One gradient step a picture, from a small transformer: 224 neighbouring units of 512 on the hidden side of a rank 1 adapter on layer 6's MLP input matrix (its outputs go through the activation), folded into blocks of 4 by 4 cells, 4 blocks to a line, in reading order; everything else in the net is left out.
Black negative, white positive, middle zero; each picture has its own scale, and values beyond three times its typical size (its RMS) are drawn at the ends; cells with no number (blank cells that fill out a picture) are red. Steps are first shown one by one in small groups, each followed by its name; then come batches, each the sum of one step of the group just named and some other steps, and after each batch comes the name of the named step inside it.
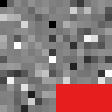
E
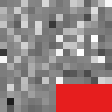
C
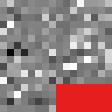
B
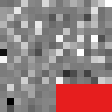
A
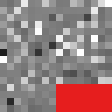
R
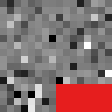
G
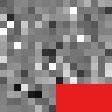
E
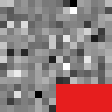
B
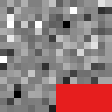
R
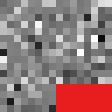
A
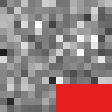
C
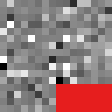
B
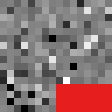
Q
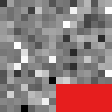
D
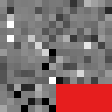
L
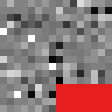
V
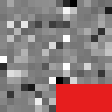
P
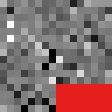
L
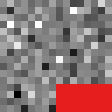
D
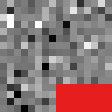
Q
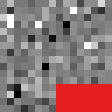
Q
